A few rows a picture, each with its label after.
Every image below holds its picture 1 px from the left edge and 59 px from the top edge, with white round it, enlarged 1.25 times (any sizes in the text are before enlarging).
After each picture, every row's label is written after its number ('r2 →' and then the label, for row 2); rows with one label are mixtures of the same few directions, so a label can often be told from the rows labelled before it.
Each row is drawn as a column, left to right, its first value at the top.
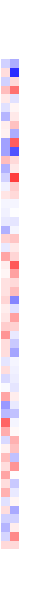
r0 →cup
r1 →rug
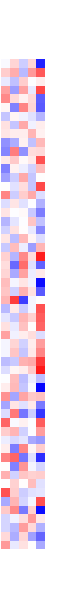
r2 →cup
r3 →rug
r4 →rug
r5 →rug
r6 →cup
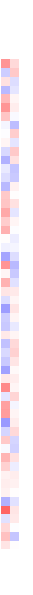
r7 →cup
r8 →rug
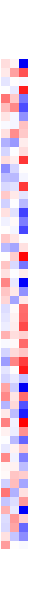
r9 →cup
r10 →rug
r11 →cup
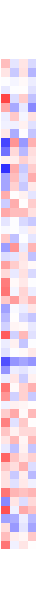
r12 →cup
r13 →rug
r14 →cup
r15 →rug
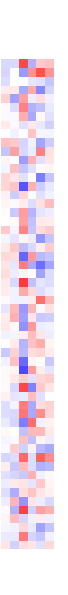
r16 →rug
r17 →cup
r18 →cup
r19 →cup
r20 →rug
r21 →rug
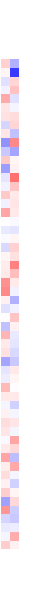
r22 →cup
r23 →rug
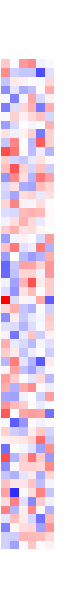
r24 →rug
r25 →cup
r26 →cup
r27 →cup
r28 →rug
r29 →rug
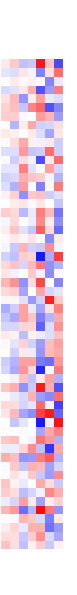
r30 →cup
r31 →cup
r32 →cup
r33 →rug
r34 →cup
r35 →rug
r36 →cup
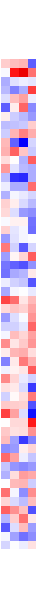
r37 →rug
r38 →rug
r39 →rug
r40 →cup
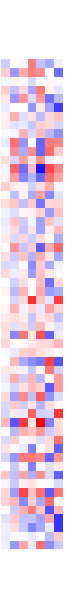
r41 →cup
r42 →cup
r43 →cup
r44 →rug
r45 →cup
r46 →cup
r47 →rug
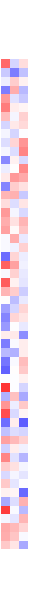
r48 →cup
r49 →rug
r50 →cup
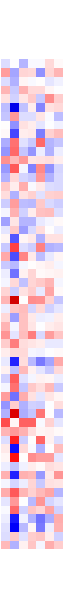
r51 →cup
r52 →rug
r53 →cup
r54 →cup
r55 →rug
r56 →cup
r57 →rug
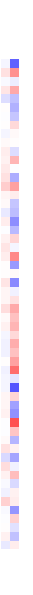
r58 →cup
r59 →cup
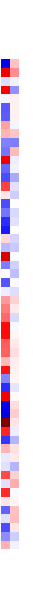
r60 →cup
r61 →rug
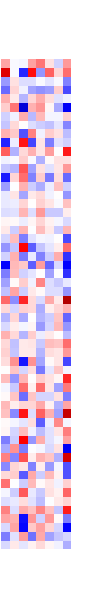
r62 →rug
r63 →rug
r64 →rug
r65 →rug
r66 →cup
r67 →rug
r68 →cup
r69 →rug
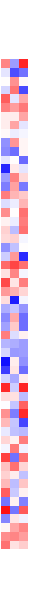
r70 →cup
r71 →rug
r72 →cup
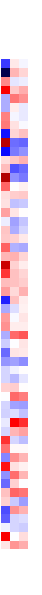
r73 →rug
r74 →cup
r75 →cup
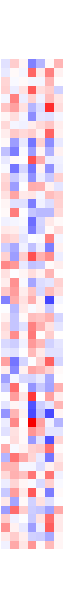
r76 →rug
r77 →cup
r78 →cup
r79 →cup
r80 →cup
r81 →rug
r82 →cup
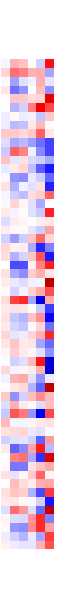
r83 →cup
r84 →rug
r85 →rug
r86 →rug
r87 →rug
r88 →cup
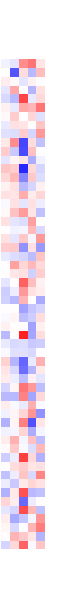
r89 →cup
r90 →rug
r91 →cup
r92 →cup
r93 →rug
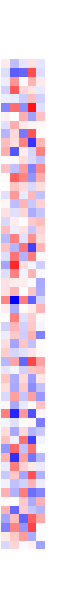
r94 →rug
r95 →rug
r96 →rug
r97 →rug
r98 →cup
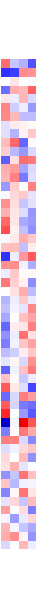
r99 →cup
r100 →rug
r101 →cup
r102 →cup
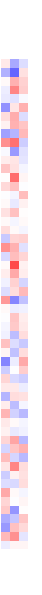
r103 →rug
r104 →rug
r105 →rug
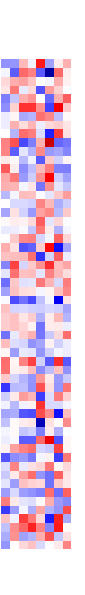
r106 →cup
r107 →rug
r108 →rug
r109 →rug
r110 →cup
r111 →rug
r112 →rug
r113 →cup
